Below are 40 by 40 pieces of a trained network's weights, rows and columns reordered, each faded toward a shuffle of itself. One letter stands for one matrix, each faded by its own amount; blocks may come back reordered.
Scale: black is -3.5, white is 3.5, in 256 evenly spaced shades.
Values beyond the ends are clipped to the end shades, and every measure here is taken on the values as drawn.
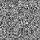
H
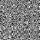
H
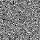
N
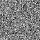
N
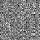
H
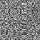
H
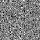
N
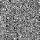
N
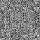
H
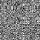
H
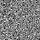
N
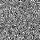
N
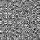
H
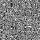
N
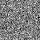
N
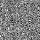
N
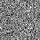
N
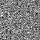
N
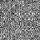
H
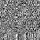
H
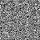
N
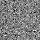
N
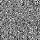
N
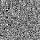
N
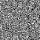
N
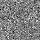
N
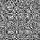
H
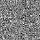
N
